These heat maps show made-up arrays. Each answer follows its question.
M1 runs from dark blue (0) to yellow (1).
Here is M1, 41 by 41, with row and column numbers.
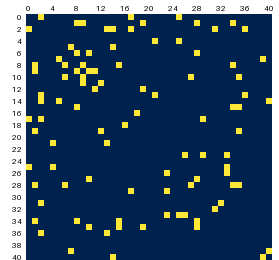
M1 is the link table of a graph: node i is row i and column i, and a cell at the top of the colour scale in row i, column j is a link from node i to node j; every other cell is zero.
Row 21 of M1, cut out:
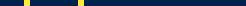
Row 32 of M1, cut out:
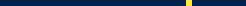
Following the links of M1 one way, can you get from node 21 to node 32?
yes
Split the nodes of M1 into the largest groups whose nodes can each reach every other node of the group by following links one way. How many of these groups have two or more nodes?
3
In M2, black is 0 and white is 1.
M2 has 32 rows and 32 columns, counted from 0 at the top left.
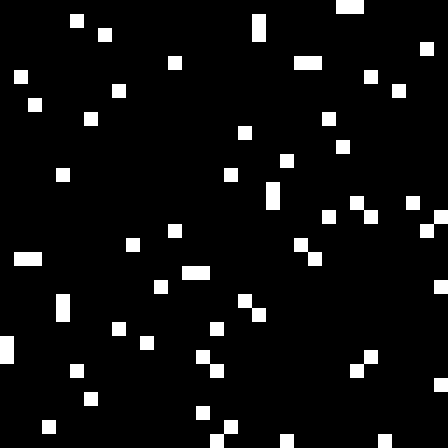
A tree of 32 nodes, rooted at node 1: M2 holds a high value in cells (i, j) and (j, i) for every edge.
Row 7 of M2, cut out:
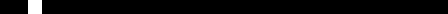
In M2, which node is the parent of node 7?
2
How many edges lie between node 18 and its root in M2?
1
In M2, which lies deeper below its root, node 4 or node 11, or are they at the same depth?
node 11
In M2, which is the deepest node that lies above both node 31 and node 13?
26
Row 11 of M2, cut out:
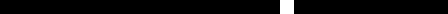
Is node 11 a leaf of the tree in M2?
yes
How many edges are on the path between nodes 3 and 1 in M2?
7
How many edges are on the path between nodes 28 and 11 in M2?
7
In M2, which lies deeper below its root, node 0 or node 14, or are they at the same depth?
the same depth
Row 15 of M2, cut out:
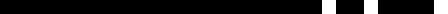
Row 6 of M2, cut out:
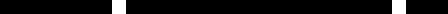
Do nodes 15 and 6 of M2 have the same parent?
no
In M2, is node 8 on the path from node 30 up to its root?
no
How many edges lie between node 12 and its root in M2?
4
